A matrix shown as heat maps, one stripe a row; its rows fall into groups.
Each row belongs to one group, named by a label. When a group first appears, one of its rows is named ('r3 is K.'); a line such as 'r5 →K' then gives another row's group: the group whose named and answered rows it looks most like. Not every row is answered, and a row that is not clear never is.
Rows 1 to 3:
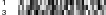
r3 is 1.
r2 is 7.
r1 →7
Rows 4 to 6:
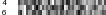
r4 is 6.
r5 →1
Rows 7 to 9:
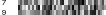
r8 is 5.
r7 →1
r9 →5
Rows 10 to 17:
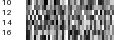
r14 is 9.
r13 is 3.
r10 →5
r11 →1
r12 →9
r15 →7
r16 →6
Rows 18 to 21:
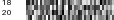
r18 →9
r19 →6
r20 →9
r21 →7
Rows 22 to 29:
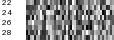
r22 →1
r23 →9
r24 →1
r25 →9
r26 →1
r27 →1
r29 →6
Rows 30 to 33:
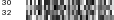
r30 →3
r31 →7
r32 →3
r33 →5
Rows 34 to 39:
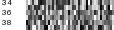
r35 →7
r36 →9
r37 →7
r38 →6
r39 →5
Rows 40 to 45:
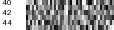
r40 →1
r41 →9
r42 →6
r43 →9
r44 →3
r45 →5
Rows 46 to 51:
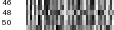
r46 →3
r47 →3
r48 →5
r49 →3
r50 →3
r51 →7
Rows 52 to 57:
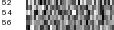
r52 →7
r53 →5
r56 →5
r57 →6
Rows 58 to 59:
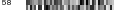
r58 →5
